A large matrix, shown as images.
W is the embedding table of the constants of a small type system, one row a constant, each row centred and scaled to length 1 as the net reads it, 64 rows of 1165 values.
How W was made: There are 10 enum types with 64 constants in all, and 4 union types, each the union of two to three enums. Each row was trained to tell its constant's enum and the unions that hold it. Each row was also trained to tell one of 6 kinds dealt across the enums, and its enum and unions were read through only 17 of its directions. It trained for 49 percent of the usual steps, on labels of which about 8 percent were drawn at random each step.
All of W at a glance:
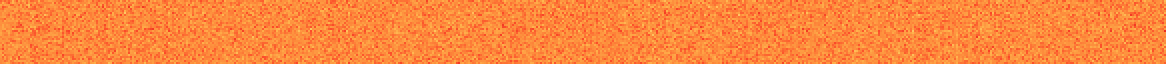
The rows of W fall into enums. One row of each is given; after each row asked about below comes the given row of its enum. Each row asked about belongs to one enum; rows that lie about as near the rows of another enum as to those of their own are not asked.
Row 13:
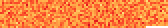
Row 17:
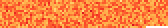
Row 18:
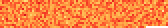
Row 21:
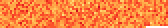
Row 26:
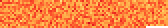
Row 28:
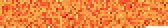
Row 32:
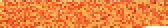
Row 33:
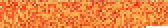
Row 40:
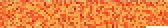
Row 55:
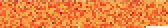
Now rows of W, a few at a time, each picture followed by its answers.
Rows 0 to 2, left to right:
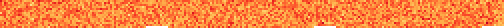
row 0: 55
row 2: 55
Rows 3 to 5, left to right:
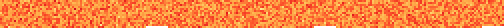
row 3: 28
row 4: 32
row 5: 26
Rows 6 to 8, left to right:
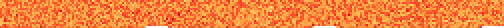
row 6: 18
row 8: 32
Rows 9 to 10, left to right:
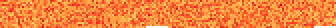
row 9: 17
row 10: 26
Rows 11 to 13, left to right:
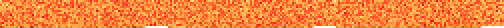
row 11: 40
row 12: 40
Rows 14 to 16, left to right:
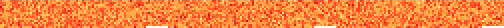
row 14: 33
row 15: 21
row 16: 33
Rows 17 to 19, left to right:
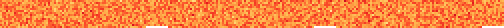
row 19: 40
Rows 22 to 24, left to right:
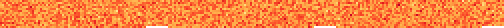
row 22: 26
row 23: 40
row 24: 13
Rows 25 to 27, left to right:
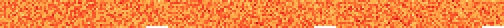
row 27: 26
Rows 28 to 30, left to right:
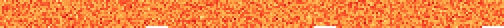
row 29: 32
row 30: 18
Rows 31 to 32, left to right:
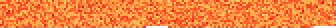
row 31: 18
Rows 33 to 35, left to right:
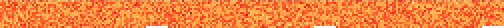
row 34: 18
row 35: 55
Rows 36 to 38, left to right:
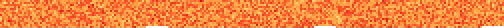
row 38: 13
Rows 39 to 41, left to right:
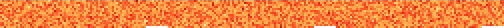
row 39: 40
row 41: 55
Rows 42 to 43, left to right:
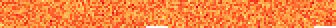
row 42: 26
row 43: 28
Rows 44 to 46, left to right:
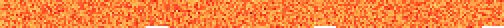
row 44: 32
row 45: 17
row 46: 32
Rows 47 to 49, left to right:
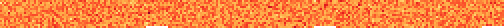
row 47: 17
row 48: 18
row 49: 40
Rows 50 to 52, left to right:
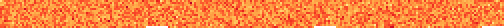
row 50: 18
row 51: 55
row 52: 17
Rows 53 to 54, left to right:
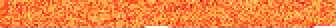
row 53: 18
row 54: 33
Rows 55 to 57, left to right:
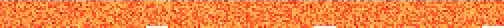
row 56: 32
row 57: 26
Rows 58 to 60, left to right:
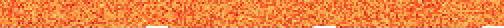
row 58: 13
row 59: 13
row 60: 32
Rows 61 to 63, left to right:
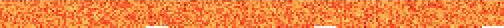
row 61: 40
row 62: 26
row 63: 17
